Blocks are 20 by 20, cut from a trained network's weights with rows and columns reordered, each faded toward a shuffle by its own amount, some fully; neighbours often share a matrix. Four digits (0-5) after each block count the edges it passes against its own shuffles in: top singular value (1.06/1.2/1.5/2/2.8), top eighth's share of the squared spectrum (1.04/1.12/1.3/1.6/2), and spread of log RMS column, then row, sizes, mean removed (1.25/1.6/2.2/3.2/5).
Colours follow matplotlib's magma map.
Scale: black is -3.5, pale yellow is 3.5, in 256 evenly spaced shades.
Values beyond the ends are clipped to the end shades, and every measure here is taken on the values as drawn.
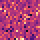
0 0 0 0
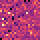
0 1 0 0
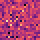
0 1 1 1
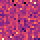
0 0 0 0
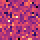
1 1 0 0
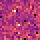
0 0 0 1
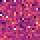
0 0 0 1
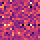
2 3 1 1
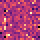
2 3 1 0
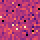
0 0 0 0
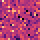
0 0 0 0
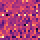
2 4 0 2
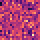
2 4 1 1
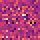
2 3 0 2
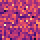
1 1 0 0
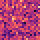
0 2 0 0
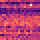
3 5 0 3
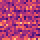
2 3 0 1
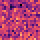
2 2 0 0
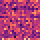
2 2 0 0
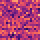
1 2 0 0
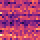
3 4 0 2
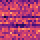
3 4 0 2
